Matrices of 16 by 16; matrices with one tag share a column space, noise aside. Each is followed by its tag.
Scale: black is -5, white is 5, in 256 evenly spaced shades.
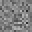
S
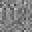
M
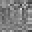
M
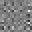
S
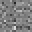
S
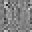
M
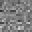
S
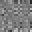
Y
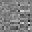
S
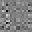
S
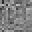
M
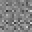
S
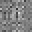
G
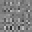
S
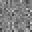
Y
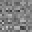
S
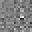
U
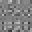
Y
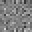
Y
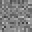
U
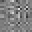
G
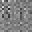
G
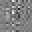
G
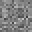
U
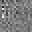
G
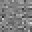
U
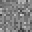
Y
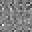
M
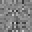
Y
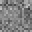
M
